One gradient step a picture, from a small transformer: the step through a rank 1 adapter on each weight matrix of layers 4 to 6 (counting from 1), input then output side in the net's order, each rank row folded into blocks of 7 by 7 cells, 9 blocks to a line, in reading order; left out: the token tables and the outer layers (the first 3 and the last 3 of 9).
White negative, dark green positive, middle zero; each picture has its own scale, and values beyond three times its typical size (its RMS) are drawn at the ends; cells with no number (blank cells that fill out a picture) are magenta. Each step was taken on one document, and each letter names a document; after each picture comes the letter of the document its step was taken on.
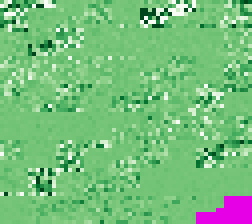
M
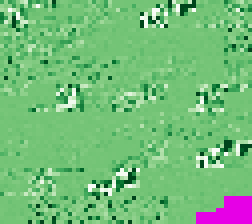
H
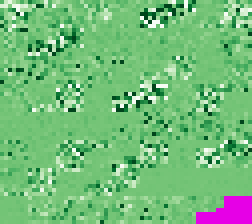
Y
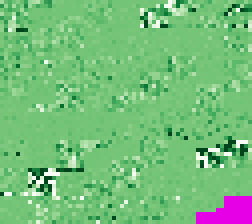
H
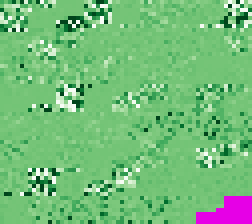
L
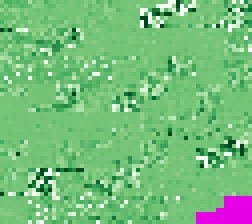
H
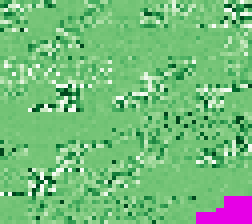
M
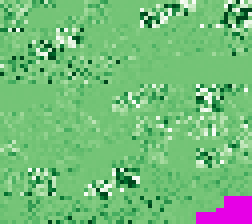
L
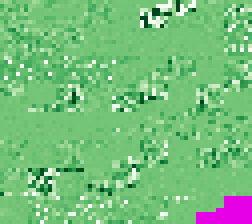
H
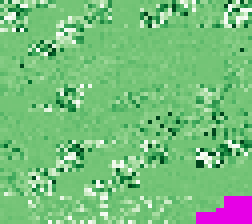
L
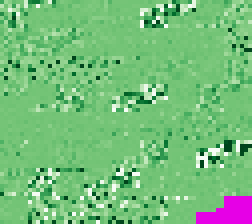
H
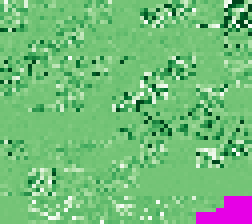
Y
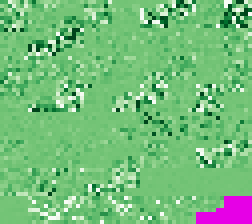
Y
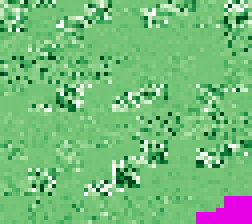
L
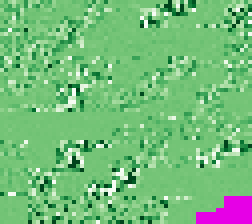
H
